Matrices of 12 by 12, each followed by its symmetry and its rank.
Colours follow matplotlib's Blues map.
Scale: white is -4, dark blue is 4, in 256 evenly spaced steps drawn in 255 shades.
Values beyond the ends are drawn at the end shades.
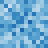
symmetric, full rank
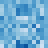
neither, rank two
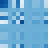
symmetric, rank one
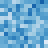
neither, full rank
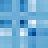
symmetric, rank one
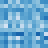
neither, rank two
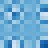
symmetric, rank one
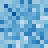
symmetric, full rank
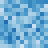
neither, full rank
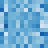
neither, rank two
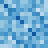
symmetric, full rank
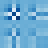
symmetric, rank one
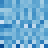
neither, rank two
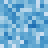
neither, full rank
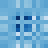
symmetric, rank one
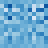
neither, rank two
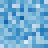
neither, full rank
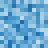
neither, full rank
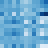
neither, rank two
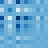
symmetric, rank one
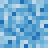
symmetric, full rank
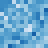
symmetric, full rank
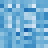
neither, rank two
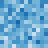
neither, full rank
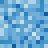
symmetric, full rank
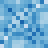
symmetric, full rank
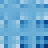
symmetric, rank one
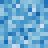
neither, full rank
